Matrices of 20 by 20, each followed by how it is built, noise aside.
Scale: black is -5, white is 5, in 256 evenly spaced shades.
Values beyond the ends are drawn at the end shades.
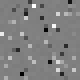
sparse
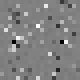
sparse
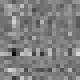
low rank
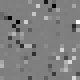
sparse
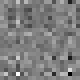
low rank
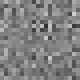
low rank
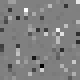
sparse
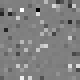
sparse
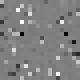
sparse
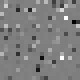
sparse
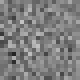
low rank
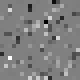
sparse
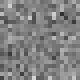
low rank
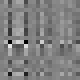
low rank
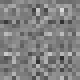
low rank
